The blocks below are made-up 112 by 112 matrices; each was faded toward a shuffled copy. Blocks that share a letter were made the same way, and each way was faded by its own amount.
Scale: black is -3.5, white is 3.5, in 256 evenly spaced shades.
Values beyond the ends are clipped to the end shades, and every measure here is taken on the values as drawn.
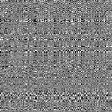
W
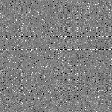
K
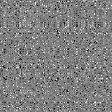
K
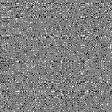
K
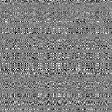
W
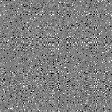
K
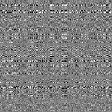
W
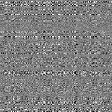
W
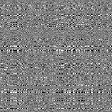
W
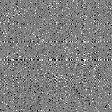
K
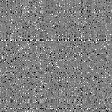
K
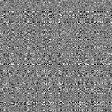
W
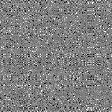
K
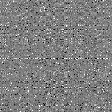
K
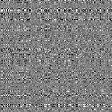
W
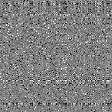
K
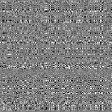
W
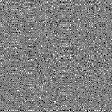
K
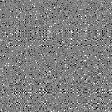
K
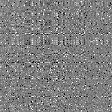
K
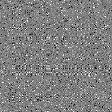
K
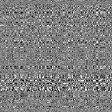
W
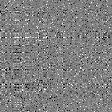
K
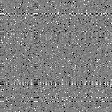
K
